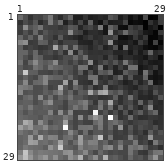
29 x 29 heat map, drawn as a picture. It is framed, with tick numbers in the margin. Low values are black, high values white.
Ninth with the lowest average: top right. Average level on the scale: 30%. Stripes: none. Slope: up to the bottom left.
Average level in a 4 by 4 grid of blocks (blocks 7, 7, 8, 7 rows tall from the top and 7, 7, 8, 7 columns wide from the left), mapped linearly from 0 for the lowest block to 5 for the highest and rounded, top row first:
3 2 1 0 / 3 3 2 1 / 4 3 3 2 / 5 5 3 3
